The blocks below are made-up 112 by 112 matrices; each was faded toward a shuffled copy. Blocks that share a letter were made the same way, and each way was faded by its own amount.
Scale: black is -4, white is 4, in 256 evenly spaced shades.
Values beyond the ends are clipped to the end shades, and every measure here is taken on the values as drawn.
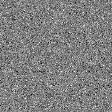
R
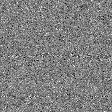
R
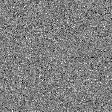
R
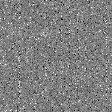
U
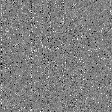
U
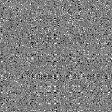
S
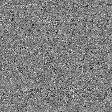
R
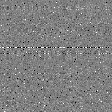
S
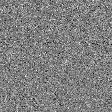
R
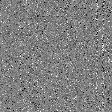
U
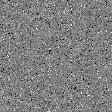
U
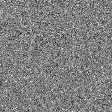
R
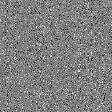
U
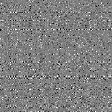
S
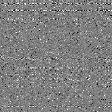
S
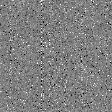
U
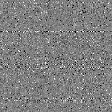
S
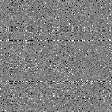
S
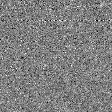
R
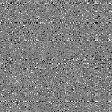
S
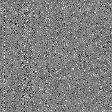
U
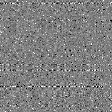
S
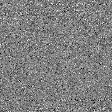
R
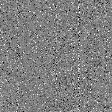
U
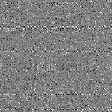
S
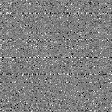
S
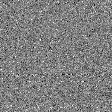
R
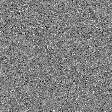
R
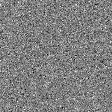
R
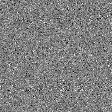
R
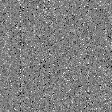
U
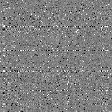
S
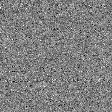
R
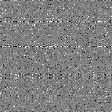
S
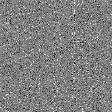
U
